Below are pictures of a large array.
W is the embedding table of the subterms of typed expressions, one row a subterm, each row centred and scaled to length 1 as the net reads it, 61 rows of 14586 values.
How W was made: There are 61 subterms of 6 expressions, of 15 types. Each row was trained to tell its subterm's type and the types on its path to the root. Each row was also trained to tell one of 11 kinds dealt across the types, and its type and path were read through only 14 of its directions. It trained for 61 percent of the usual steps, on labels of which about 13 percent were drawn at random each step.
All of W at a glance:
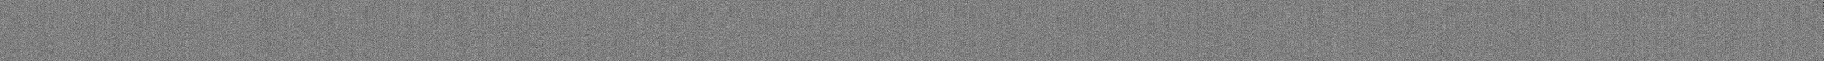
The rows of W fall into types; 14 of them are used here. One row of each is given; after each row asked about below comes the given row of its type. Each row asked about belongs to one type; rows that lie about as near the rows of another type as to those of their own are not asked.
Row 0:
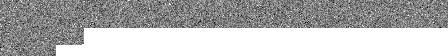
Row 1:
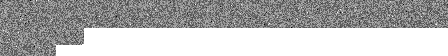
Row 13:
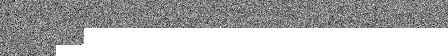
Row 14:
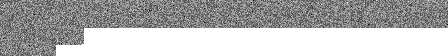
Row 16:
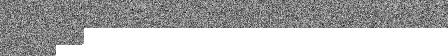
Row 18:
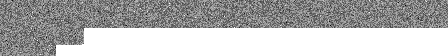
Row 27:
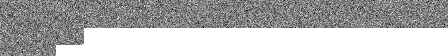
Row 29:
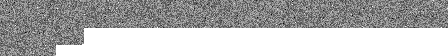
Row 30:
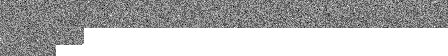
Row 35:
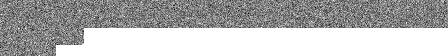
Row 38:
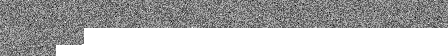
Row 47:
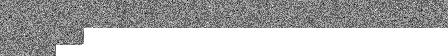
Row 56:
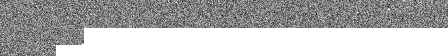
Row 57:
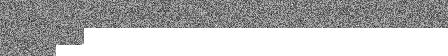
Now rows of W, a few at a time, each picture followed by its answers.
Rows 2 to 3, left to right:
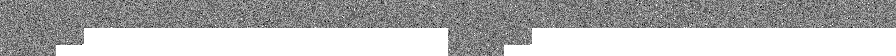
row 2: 35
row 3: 27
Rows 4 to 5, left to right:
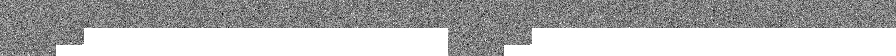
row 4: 47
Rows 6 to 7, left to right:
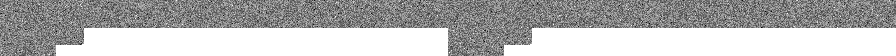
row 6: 1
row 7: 16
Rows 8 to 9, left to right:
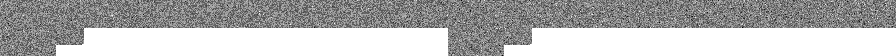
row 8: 1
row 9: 1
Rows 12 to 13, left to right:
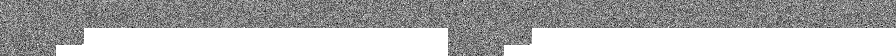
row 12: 29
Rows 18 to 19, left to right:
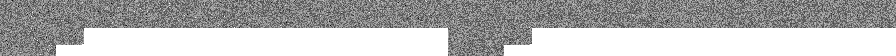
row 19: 38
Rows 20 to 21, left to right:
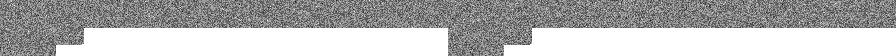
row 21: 1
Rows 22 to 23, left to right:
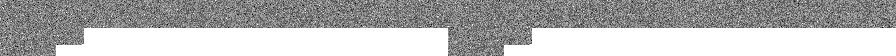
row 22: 38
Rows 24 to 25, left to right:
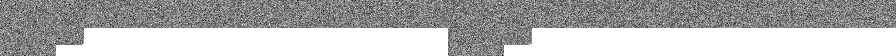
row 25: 18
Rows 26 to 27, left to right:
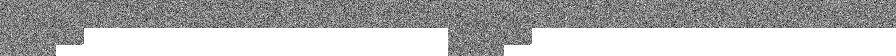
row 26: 27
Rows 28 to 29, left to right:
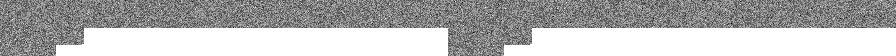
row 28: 18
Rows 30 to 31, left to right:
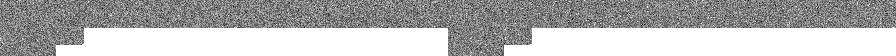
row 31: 47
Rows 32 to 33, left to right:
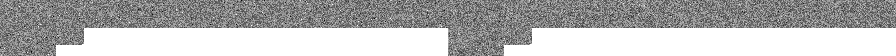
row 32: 1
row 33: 38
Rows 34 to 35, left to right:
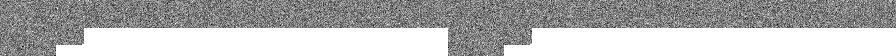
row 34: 29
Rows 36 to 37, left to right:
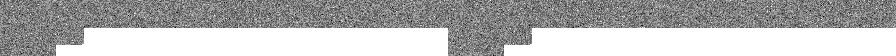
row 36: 16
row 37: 47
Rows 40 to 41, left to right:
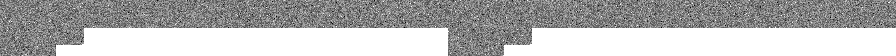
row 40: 16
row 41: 14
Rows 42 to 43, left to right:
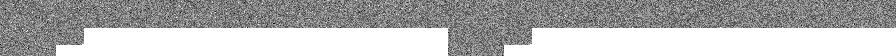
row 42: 16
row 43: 18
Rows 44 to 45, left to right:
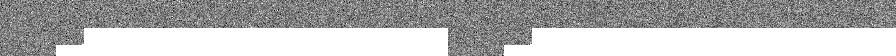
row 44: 56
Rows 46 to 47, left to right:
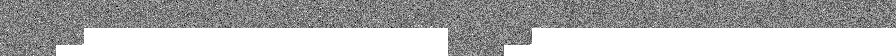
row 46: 29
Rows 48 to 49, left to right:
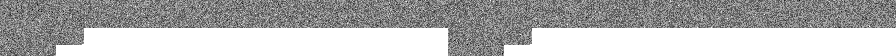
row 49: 18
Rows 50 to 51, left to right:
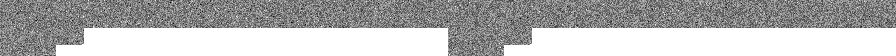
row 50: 38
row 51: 38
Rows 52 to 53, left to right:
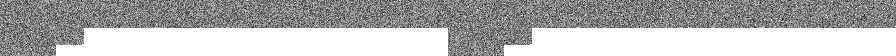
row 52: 18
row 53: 14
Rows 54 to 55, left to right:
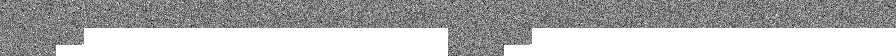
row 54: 14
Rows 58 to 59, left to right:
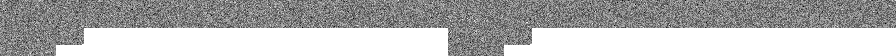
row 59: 29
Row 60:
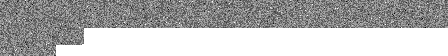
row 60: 27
